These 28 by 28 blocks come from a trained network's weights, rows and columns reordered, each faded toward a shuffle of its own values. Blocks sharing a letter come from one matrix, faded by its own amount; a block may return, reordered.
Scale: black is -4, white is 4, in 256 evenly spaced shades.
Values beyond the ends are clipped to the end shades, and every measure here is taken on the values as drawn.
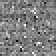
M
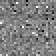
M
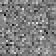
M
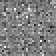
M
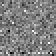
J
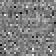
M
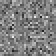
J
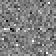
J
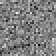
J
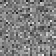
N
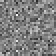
N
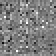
M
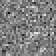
J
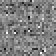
M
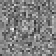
N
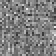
N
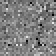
M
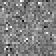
M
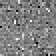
M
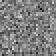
J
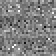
M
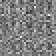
N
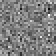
N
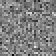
J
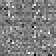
M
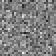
N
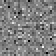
M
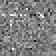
J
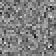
N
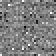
M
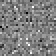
M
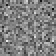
N
